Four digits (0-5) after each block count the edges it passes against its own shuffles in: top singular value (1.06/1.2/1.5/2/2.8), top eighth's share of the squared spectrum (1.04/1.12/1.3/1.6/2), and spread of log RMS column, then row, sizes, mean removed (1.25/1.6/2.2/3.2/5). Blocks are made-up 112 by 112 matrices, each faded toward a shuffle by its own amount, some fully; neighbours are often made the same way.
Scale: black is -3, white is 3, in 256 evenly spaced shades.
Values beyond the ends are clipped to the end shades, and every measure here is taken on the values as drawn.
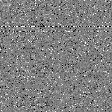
4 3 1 2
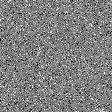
2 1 0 0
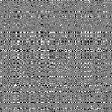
5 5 3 4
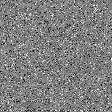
3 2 0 1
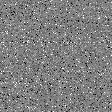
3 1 0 1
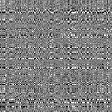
5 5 3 4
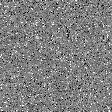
2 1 0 1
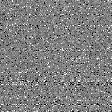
4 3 1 3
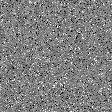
1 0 0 0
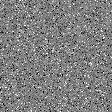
2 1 0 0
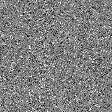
0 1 2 0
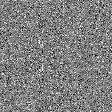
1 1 2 0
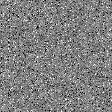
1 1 2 0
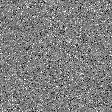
0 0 0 0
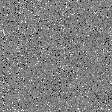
1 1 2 0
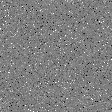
0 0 0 0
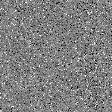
0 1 2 0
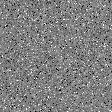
0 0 0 0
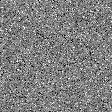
0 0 0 0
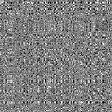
5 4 3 3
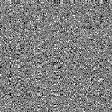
4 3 2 2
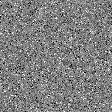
2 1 0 0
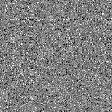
4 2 1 1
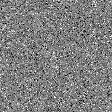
3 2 0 0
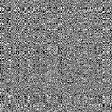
5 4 3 3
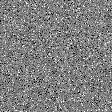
2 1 0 0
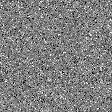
2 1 0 0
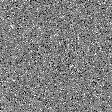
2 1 0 0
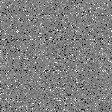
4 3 1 2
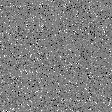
2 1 0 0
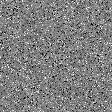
0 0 0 0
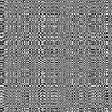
5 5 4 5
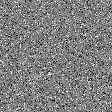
1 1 0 0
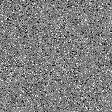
2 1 0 0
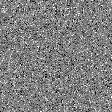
3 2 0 0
